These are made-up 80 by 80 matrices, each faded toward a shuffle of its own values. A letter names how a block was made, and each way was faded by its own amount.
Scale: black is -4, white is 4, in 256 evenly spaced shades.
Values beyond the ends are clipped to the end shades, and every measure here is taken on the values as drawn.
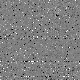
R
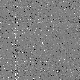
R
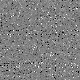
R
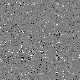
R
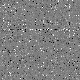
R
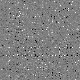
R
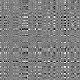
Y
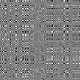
Y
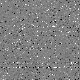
R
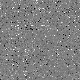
R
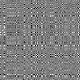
Y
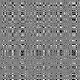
Y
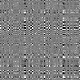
Y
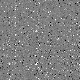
R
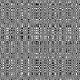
Y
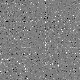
R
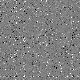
R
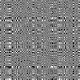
Y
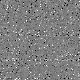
R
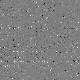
R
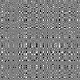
Y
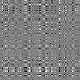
Y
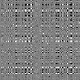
Y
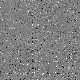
R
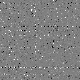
R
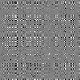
Y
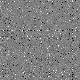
R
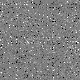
R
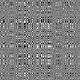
Y
